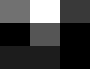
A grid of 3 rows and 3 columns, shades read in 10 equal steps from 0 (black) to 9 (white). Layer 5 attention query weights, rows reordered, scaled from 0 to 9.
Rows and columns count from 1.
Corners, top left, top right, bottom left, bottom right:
4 2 1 0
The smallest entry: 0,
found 3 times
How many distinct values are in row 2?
2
